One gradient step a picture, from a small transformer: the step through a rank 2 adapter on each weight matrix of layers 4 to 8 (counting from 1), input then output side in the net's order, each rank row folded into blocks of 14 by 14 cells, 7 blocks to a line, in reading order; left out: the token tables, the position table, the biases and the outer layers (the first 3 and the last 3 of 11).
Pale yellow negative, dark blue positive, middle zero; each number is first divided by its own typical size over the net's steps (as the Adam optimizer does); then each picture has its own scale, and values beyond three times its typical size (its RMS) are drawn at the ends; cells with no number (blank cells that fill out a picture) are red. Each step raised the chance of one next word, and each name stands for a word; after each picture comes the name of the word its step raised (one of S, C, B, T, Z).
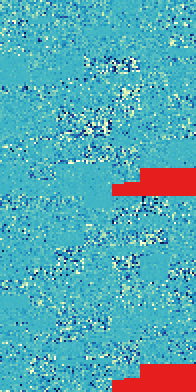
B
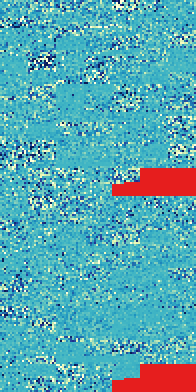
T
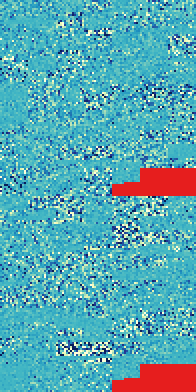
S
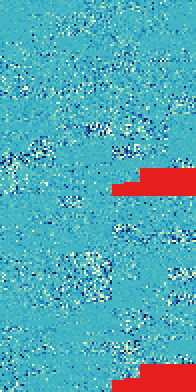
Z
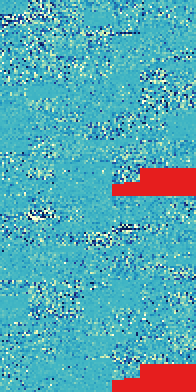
B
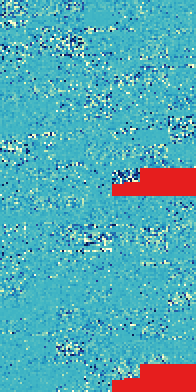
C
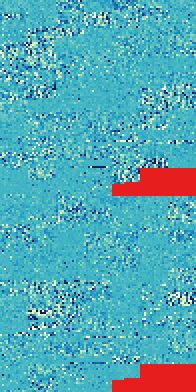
B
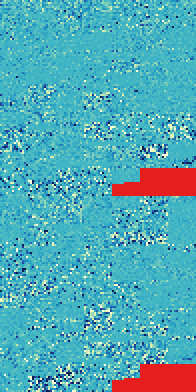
S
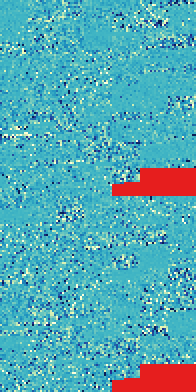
B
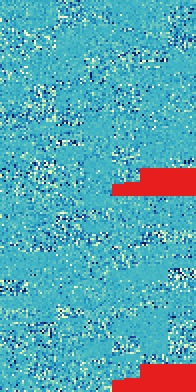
B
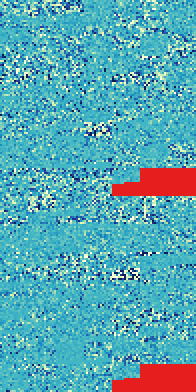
T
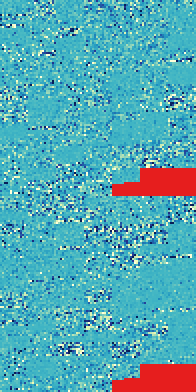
S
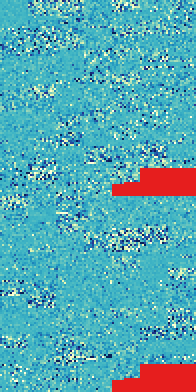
C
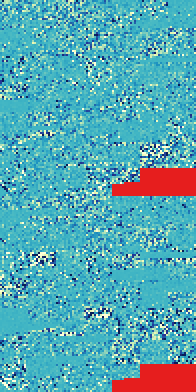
S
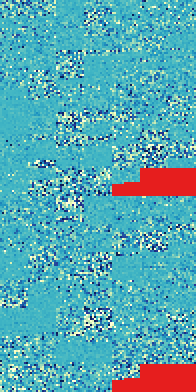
S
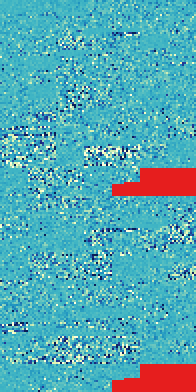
Z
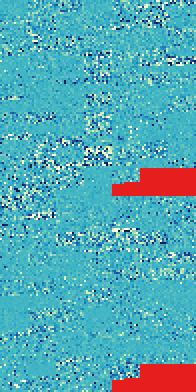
C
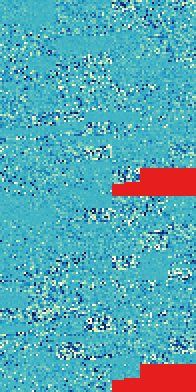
B
